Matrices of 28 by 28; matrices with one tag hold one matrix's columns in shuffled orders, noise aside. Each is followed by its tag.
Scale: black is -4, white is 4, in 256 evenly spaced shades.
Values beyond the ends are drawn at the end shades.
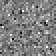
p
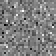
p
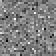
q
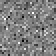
q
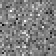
p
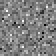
p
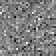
q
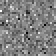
p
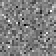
p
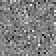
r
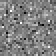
p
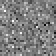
p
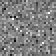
q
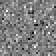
p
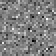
q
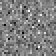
p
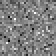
q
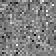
r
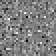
q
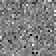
r
